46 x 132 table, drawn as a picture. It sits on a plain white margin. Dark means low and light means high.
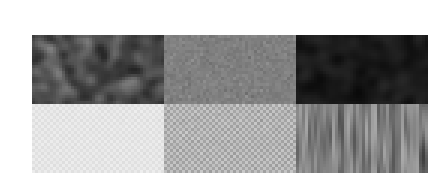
The table splits into 2 rows of 3 panels. Panel 1,1: low, blotchy. Panel 1,2: middling, fine-grained, faint in contrast. Panel 1,3: very low, blotchy, faint in contrast. Panel 2,1: very high, checkered, faint in contrast. Panel 2,2: high, checkered. Panel 2,3: middling, streaked downward.
